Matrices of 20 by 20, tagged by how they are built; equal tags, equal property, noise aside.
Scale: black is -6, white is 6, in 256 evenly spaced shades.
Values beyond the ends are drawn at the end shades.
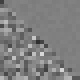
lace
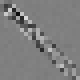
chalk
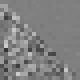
lace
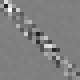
chalk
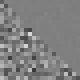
lace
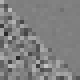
lace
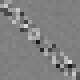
chalk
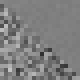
lace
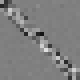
chalk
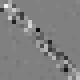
chalk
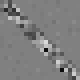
chalk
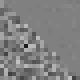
lace
